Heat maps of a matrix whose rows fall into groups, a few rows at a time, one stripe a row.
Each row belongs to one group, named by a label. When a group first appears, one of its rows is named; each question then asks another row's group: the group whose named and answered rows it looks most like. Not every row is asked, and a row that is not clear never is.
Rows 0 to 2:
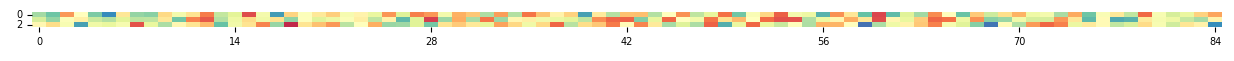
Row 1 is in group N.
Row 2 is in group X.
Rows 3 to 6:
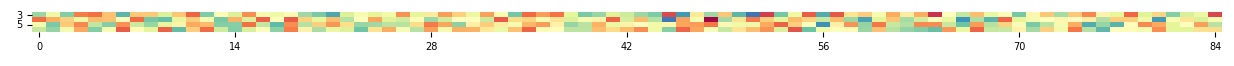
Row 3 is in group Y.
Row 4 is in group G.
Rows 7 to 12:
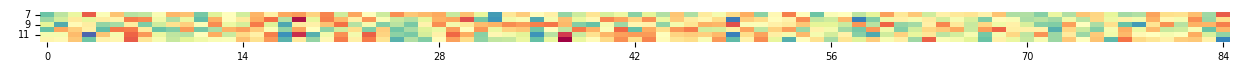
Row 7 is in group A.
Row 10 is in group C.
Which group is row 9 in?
N
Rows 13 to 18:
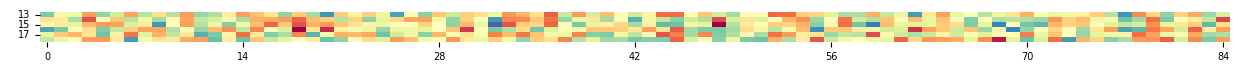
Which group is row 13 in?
C
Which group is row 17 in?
C
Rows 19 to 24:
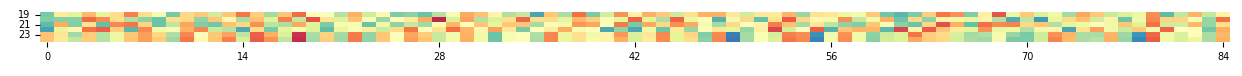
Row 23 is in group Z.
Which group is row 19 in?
C
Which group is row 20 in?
A
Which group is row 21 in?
C
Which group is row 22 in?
Y
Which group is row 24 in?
Z
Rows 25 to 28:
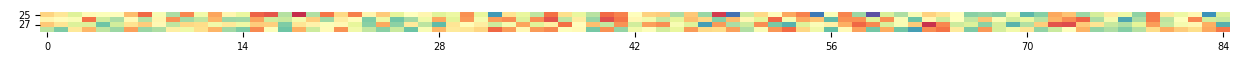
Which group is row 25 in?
Z
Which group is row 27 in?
X
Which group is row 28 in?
N
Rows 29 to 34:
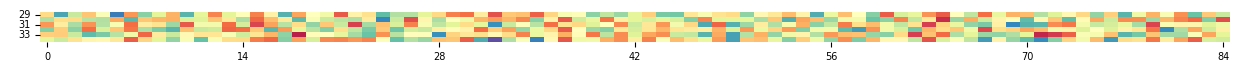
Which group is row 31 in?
Z
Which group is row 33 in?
X
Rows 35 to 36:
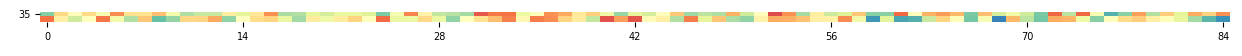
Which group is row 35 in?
Y
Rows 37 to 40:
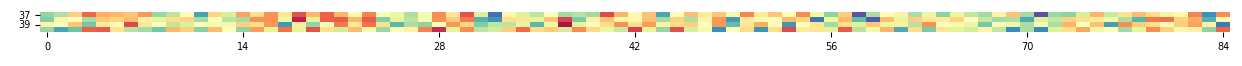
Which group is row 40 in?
A
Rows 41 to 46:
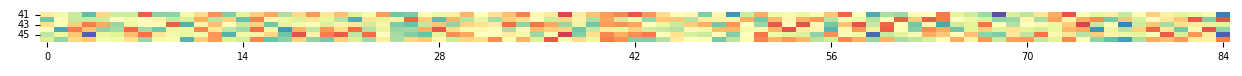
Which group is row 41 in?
X
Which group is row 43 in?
N
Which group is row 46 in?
N
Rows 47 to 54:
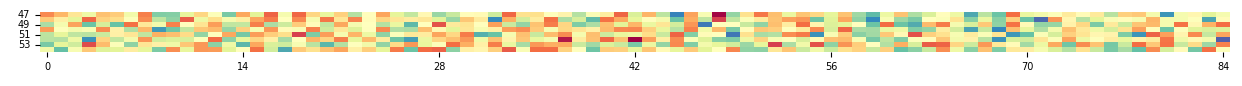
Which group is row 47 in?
G
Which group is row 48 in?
Z
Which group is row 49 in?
N
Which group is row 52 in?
X
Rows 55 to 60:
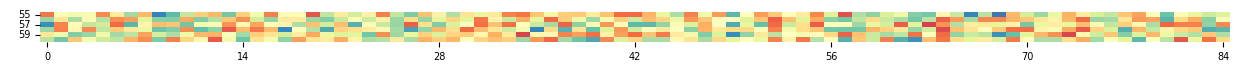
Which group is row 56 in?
C
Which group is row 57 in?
Y
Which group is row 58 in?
C
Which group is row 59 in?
X
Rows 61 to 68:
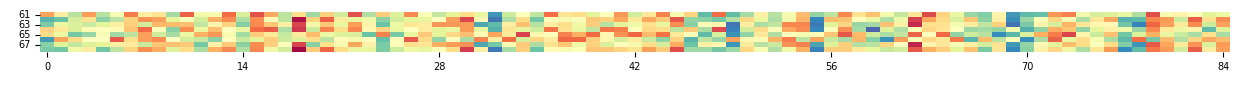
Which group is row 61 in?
Z
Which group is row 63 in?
A
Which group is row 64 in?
Z
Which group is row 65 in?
X
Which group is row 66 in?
Y
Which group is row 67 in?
A
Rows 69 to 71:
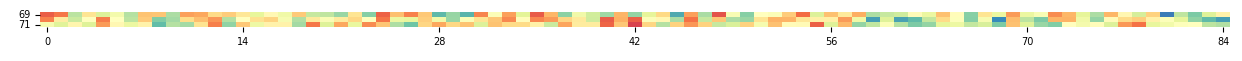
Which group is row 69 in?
Z
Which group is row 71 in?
G
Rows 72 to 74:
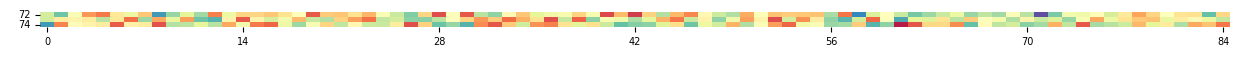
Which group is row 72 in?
G
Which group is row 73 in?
C
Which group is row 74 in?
Y
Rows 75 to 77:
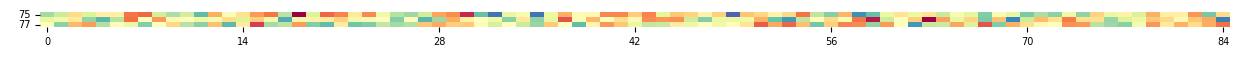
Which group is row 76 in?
X
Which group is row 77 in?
N
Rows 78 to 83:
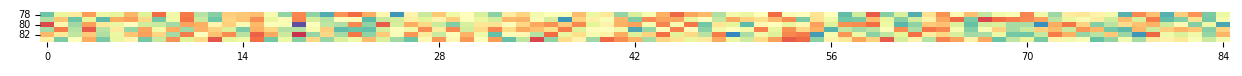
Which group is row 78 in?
C
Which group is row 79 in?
C
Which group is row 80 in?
Z
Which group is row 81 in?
Y
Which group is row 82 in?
Z
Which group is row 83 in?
N
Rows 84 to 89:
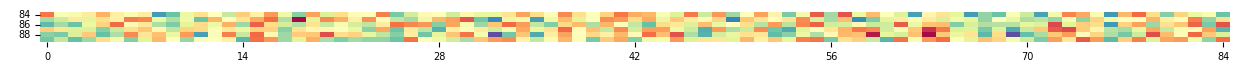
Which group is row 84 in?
G
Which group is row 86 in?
Y
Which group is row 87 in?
X
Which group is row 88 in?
X
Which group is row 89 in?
Y
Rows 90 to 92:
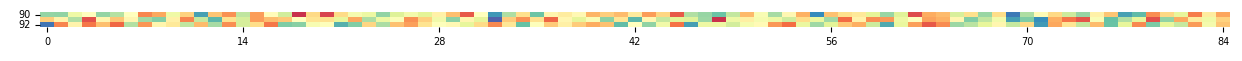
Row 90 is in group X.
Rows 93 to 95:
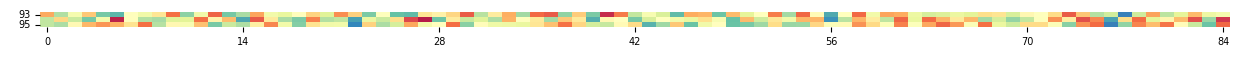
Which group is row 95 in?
Y
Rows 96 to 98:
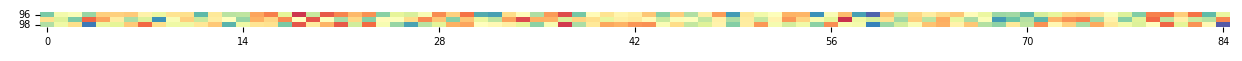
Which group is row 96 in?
A
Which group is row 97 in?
A
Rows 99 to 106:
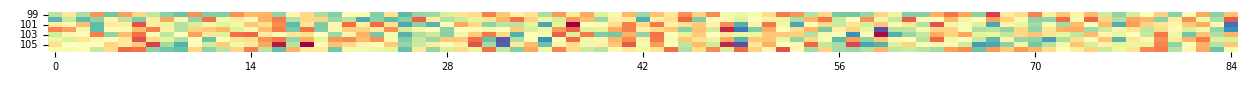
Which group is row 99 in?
C
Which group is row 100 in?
Y
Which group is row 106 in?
C
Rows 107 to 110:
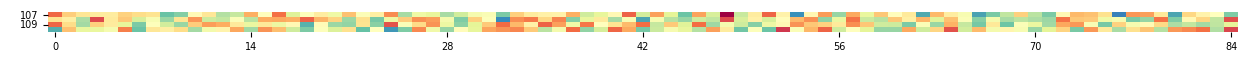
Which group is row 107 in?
G
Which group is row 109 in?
Z
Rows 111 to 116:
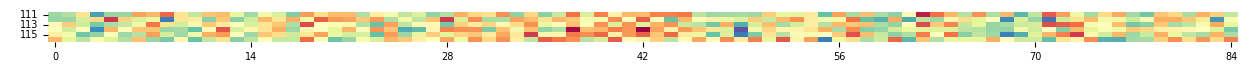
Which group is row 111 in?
X
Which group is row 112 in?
A
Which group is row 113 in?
X
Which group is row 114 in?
G
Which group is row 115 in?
X
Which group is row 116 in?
N
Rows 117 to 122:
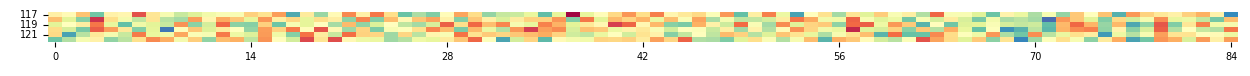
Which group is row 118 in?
Z
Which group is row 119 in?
N
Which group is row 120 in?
A
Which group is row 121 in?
N
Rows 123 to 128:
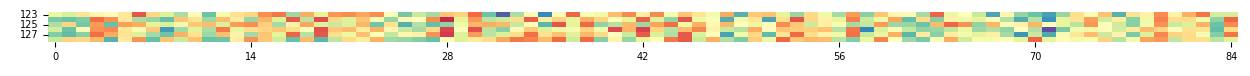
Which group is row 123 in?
G
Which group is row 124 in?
A
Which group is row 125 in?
C
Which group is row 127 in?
A
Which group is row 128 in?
C
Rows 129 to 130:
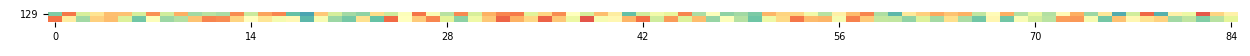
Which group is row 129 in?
Y
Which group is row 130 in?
Z
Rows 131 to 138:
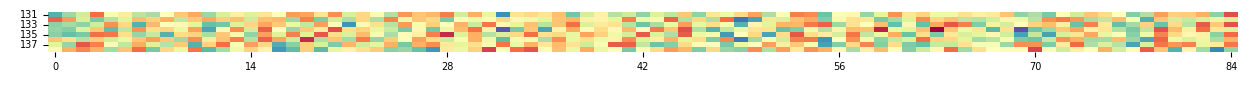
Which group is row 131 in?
A
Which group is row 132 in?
Z
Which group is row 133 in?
Y
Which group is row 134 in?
X
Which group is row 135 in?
A
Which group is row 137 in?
N
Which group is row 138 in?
C
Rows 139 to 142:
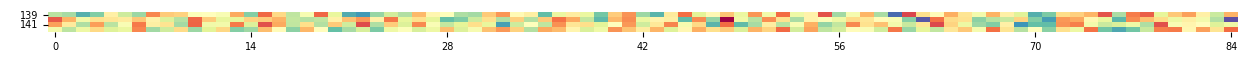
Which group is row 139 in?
Y
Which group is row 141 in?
Z
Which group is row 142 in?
N
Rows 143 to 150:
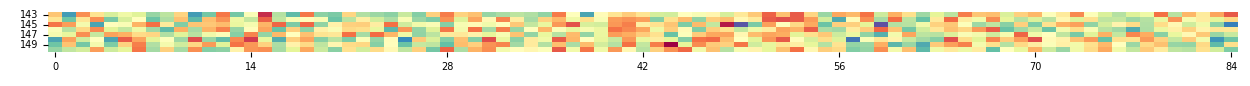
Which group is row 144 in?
N
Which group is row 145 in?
Z
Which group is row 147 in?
G
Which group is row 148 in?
C
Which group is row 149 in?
C
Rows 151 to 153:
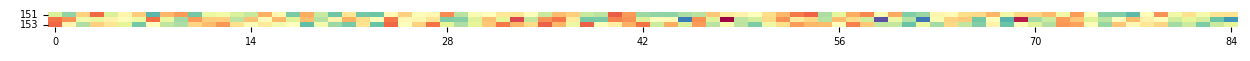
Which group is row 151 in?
N
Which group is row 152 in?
Z
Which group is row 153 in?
Z
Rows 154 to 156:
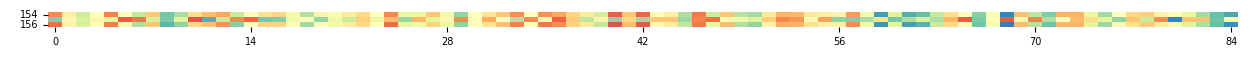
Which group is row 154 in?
Z
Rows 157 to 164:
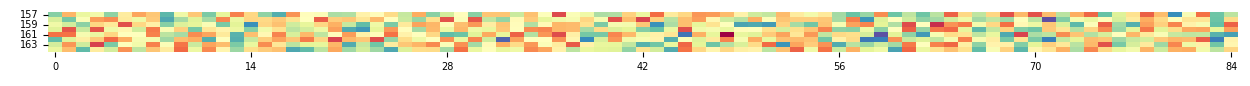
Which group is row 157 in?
C
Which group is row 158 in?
G
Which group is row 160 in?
Y
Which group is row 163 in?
Y
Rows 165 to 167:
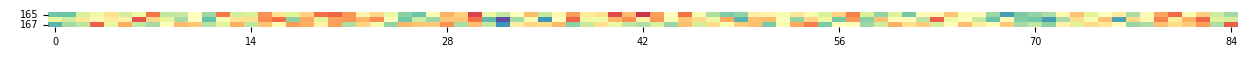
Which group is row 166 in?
G
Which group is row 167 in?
A
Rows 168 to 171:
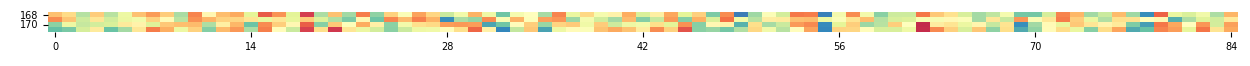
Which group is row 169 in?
Z
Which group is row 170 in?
A
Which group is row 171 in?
X
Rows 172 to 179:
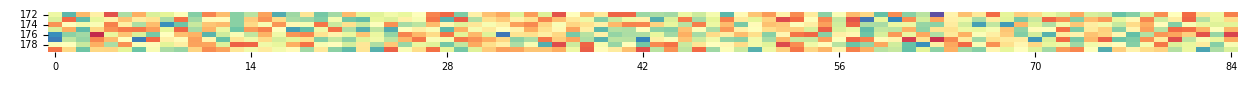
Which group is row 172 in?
N
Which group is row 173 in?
Y
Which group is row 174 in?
G
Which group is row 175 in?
Y
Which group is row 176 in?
A
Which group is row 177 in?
Y
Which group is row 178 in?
C
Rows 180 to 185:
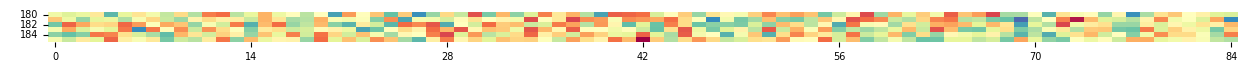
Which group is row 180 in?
N
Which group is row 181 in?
X
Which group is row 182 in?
Y
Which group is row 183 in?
Y
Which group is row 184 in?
A
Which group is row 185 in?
G
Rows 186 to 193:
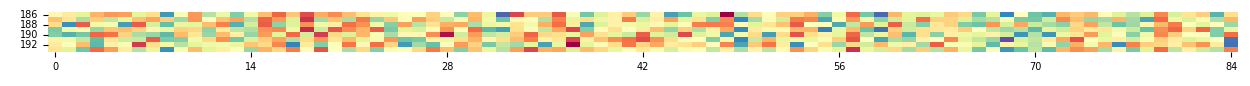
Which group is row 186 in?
A
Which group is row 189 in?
A
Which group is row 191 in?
X
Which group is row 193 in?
A
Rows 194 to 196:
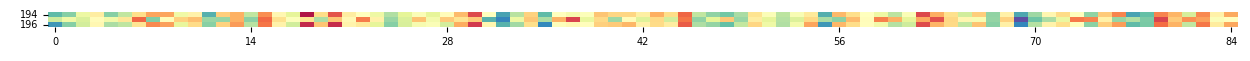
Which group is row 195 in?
A
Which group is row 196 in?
X
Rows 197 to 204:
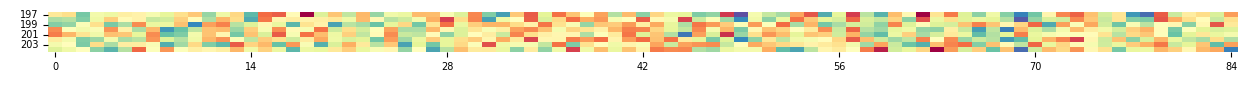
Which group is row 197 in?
A
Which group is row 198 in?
A
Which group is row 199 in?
N
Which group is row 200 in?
G
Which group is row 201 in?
G
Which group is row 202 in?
X
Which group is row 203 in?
C
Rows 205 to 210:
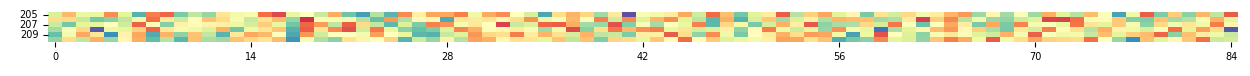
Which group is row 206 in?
X
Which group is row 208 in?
X
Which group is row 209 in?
C
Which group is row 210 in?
C
